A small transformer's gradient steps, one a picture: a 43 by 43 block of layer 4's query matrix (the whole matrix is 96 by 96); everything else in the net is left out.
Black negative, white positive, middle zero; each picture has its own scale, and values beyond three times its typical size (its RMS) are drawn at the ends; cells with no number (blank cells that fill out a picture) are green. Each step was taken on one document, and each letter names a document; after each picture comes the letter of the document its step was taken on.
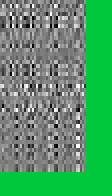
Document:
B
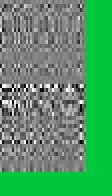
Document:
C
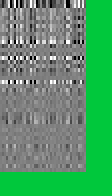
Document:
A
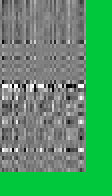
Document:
C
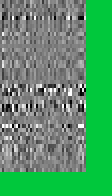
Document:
C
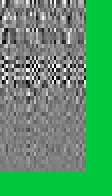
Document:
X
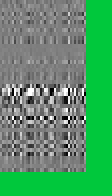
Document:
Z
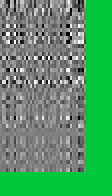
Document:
A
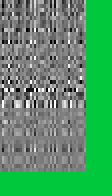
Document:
X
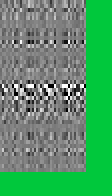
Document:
Z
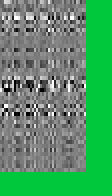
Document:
X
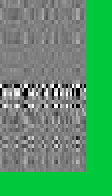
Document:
B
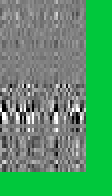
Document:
B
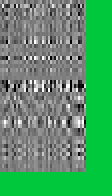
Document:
A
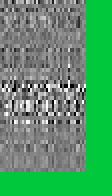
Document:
X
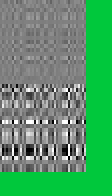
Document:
Z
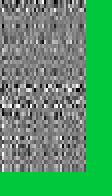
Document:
C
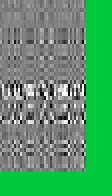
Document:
Z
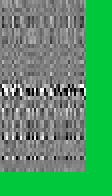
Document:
Z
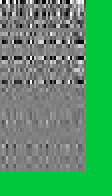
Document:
A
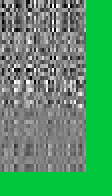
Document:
X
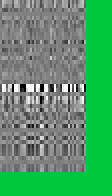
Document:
Z
